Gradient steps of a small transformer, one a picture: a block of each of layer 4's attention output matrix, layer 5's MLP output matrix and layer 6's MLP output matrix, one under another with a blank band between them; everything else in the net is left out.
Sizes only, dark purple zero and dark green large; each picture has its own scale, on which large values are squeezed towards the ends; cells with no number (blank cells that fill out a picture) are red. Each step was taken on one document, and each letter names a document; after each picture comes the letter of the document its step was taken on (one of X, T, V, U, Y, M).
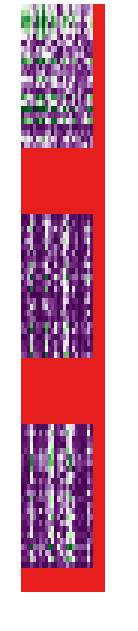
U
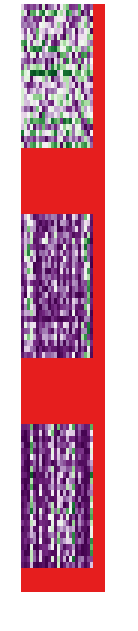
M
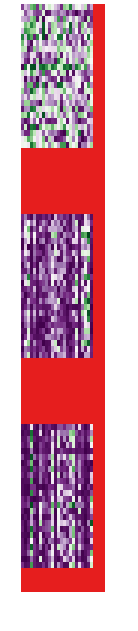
M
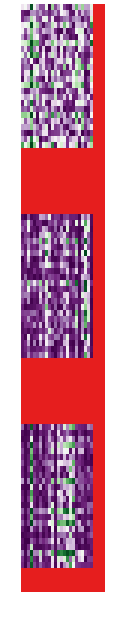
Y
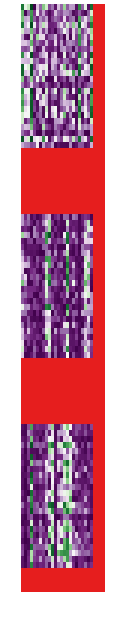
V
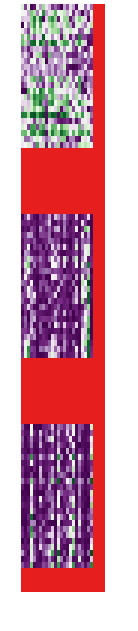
M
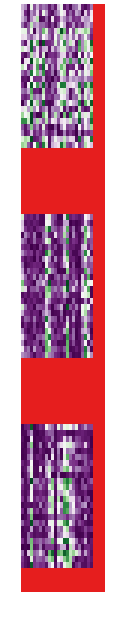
V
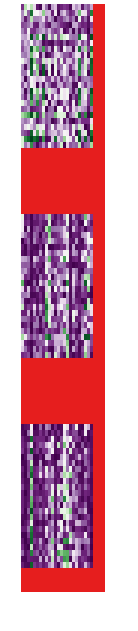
V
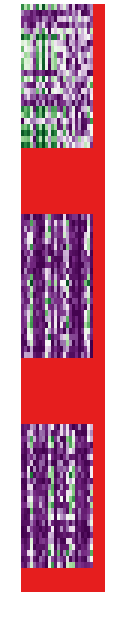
U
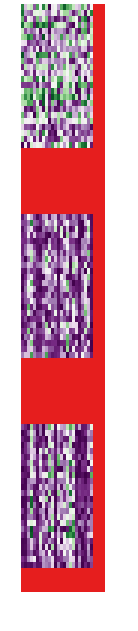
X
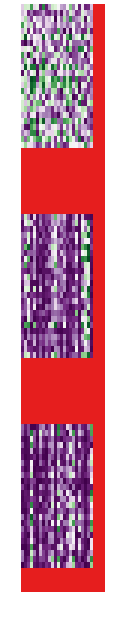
M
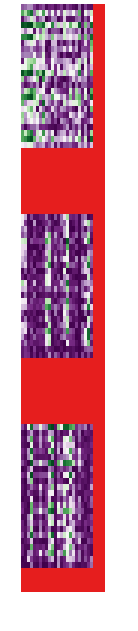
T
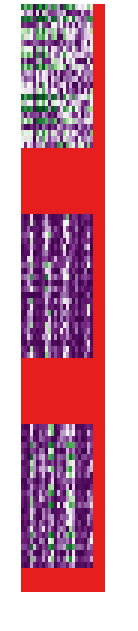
U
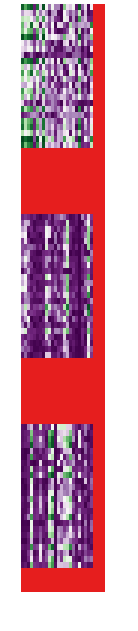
T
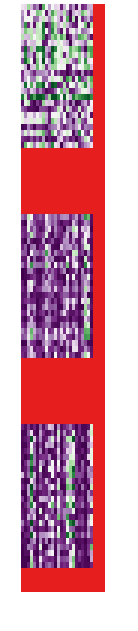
X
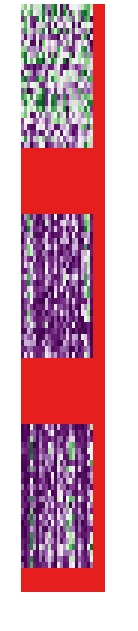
X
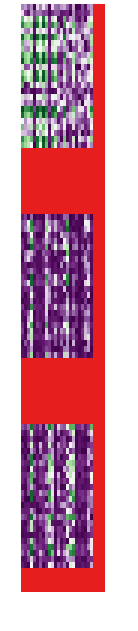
U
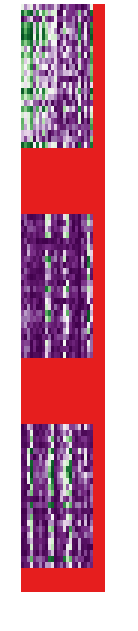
T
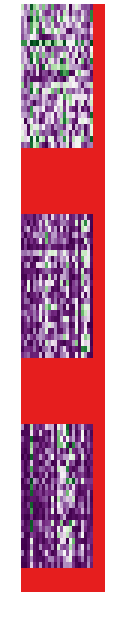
Y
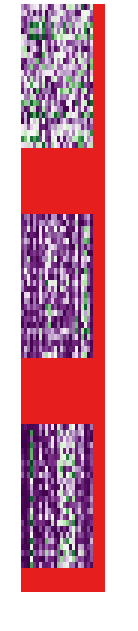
Y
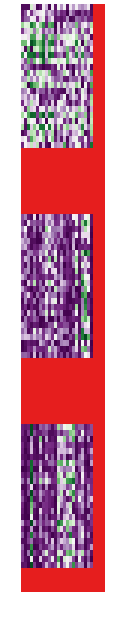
Y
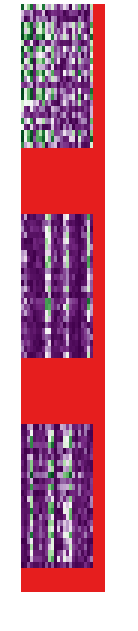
T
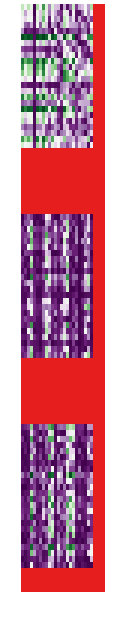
U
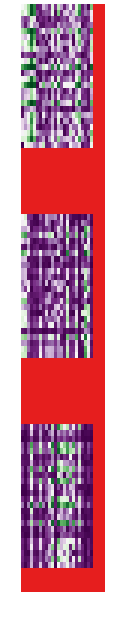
Y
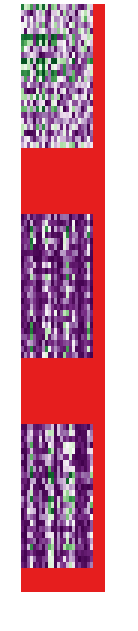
U
